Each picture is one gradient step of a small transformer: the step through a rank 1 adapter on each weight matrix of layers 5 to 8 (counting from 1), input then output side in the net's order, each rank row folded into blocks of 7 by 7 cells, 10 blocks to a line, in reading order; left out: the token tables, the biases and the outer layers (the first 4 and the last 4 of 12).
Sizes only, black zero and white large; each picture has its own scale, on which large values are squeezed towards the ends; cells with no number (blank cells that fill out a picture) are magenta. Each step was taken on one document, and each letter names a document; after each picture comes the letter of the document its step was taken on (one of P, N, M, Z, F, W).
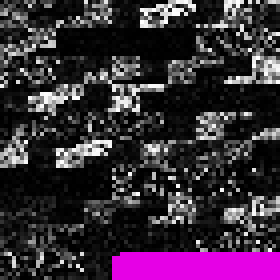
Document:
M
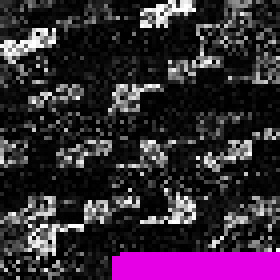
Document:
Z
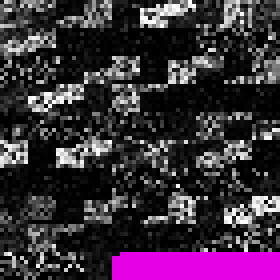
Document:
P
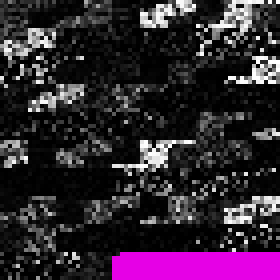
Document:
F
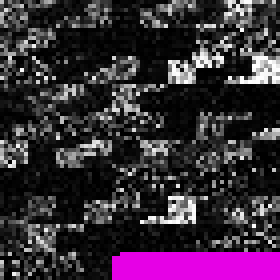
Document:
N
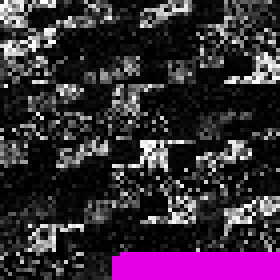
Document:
Z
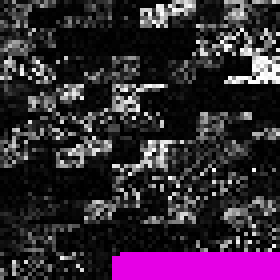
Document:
N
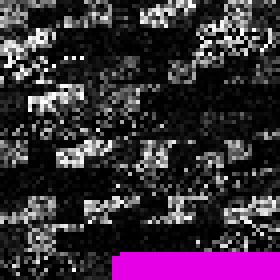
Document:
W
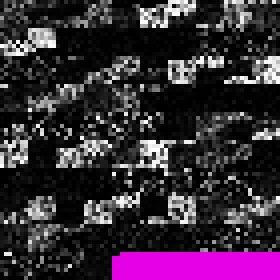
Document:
M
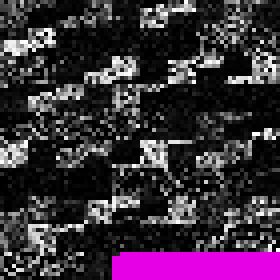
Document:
Z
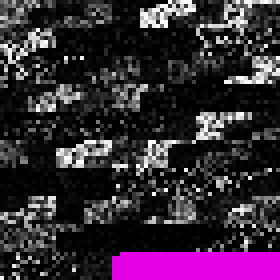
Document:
W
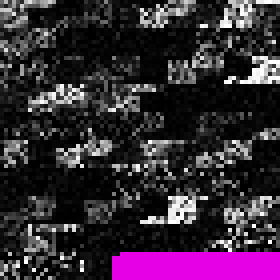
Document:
N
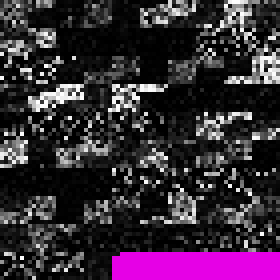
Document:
M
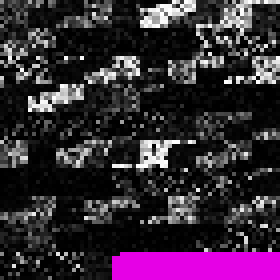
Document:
W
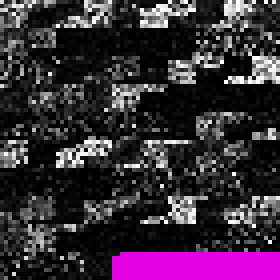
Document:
N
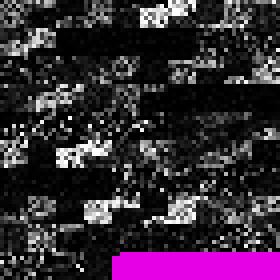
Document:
M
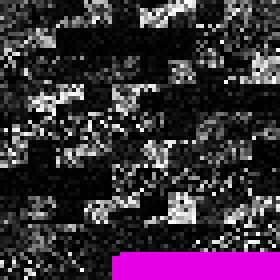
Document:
M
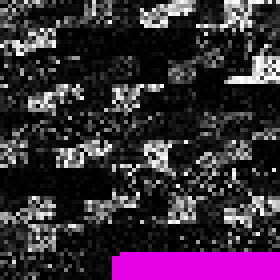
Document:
P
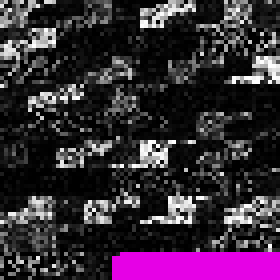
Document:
Z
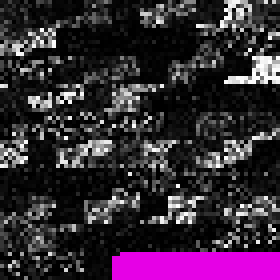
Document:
P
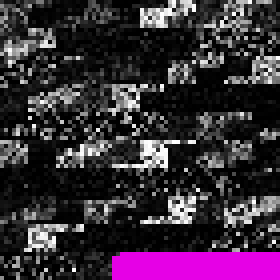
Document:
W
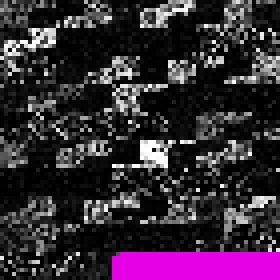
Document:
Z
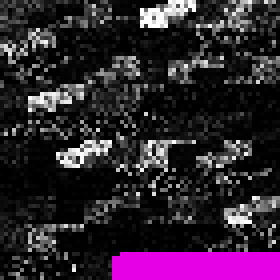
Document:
W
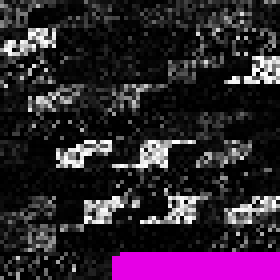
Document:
W
